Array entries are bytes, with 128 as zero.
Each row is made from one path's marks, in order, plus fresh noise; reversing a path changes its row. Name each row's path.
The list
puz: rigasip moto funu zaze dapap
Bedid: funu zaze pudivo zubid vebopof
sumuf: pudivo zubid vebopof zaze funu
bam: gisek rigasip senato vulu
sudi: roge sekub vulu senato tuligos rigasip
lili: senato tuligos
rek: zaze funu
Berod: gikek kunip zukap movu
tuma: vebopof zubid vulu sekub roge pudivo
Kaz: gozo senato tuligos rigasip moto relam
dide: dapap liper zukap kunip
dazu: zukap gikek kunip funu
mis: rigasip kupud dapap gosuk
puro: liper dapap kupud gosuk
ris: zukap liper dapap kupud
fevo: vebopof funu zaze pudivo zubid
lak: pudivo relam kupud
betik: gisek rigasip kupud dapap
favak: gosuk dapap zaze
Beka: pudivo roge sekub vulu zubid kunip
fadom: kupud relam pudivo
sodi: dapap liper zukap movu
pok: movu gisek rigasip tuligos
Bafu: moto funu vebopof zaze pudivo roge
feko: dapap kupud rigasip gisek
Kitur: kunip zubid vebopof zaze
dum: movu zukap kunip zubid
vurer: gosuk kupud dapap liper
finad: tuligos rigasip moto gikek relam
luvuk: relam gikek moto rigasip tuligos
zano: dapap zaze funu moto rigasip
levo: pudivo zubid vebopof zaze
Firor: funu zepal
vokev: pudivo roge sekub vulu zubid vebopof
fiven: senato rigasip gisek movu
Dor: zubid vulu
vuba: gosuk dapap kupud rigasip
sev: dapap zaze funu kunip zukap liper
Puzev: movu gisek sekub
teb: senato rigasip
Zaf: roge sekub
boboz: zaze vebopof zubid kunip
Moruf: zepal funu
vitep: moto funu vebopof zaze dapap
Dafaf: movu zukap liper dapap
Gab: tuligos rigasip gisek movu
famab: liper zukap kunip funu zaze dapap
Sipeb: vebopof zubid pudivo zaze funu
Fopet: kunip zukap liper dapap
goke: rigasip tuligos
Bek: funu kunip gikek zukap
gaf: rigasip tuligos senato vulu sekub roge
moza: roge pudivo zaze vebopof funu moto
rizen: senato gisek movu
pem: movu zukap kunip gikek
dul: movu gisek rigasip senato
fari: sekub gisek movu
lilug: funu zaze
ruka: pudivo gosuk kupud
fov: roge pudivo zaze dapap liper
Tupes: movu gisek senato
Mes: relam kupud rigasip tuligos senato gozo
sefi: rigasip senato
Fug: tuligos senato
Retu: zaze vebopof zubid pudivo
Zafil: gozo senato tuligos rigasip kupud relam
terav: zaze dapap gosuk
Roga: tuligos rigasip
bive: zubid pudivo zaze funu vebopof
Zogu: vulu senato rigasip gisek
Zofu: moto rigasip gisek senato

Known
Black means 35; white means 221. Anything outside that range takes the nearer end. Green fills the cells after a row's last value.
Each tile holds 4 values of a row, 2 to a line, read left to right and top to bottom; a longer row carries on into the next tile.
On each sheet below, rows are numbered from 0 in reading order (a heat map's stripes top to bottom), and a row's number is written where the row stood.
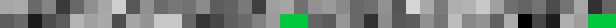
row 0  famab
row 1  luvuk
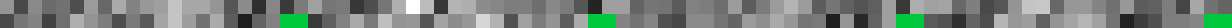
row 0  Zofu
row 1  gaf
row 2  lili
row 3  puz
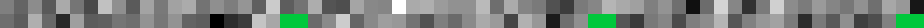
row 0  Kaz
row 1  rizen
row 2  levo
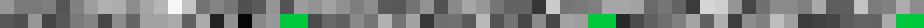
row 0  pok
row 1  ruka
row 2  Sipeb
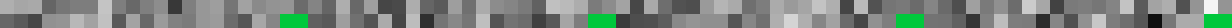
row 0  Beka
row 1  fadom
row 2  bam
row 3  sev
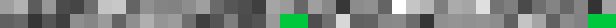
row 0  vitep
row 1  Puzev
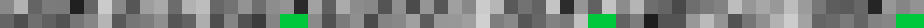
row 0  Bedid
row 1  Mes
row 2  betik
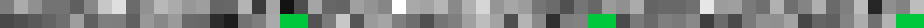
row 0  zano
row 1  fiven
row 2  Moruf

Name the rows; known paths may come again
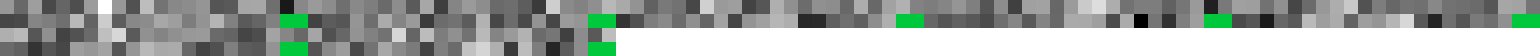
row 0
tuma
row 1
ruka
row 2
lilug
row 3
goke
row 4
famab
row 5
vitep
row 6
Tupes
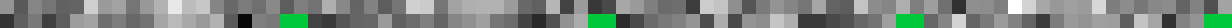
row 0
Zogu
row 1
zano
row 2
Sipeb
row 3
fari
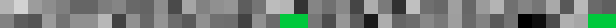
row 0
boboz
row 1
Kaz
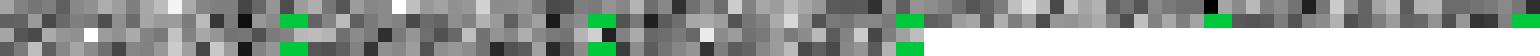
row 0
pok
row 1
Gab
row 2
betik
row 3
Zaf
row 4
Bedid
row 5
rizen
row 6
Kitur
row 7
Moruf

